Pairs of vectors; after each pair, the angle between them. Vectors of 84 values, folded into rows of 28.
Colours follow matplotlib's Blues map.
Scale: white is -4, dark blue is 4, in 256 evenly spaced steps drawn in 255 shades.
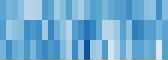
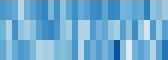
orthogonal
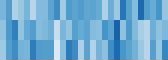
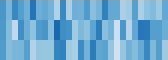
nearly opposite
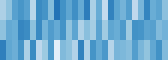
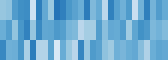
nearly parallel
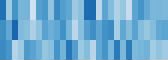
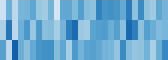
partly opposed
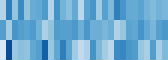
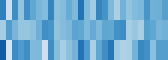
nearly opposite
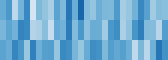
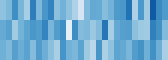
partly opposed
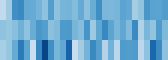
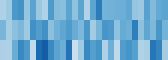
nearly parallel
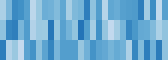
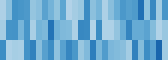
nearly parallel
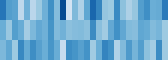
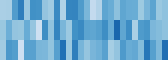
partly opposed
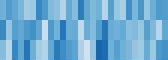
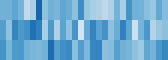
partly aligned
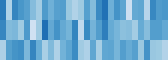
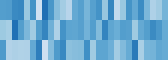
orthogonal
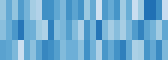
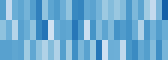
partly opposed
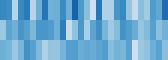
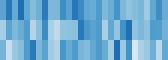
partly aligned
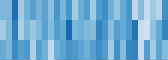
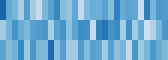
orthogonal
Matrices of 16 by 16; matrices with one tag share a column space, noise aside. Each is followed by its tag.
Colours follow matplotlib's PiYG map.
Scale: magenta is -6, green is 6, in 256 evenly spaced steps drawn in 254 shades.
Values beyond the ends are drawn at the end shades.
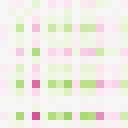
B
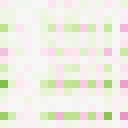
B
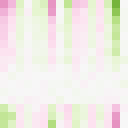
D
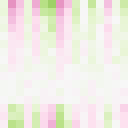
D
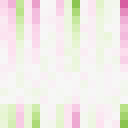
D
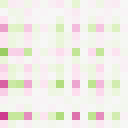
B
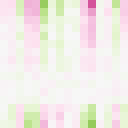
D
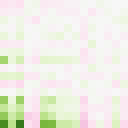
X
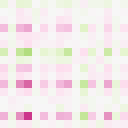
B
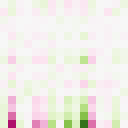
X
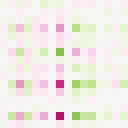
B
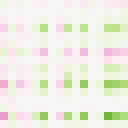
B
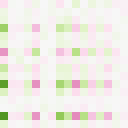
B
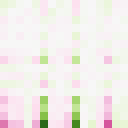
X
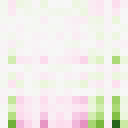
X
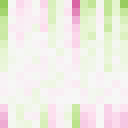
D
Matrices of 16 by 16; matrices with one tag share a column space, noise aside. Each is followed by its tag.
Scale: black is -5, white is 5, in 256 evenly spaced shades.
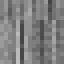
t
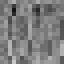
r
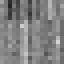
t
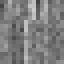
t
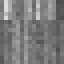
t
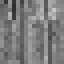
t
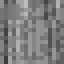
t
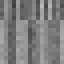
t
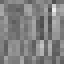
r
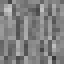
r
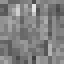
r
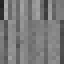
t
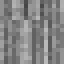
t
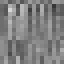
r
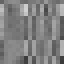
r
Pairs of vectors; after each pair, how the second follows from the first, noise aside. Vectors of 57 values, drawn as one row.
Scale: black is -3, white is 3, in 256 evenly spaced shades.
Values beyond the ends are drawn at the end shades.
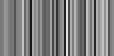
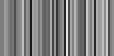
copied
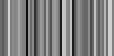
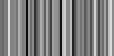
copied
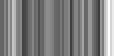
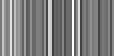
shuffled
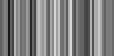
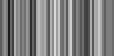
copied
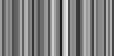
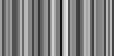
copied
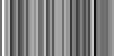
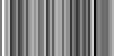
copied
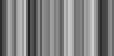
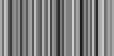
shuffled
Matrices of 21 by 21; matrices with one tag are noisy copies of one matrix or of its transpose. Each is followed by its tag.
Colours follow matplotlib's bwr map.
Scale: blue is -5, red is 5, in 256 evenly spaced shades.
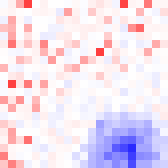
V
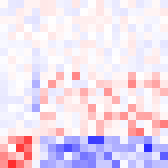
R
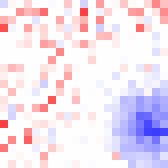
V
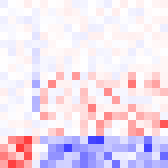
R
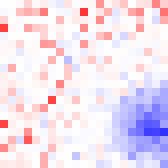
V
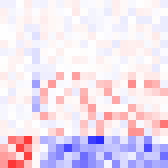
R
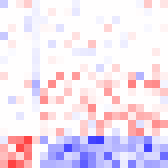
R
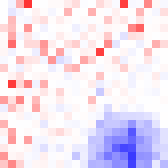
V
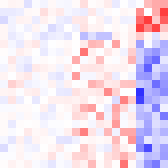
R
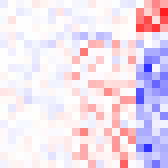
R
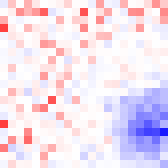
V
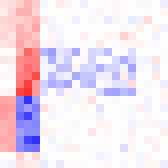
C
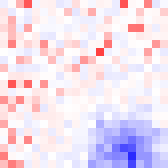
V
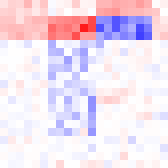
C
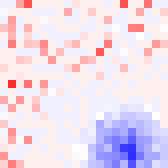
V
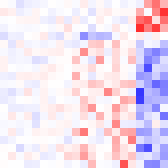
R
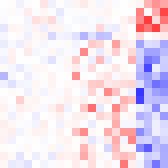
R
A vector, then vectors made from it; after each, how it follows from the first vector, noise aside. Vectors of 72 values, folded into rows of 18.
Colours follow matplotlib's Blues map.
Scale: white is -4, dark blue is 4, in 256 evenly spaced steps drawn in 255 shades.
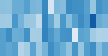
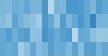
shrunk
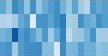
reversed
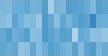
shrunk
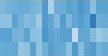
shrunk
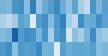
reversed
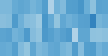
shrunk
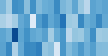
reversed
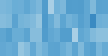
shrunk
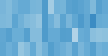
shrunk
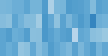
shrunk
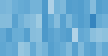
shrunk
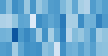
reversed
